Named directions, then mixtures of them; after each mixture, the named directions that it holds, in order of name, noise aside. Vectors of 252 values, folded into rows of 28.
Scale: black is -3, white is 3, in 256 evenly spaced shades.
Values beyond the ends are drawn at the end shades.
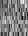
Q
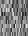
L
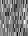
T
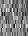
L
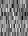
L, Q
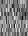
L, Q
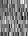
Q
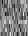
Q, T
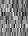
L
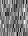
T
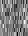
T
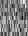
L, Q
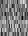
L, Q
